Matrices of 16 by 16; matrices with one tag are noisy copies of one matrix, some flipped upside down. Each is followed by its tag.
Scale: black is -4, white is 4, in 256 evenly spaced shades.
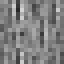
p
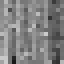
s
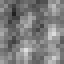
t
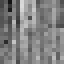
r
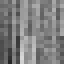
r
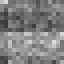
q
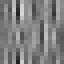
p
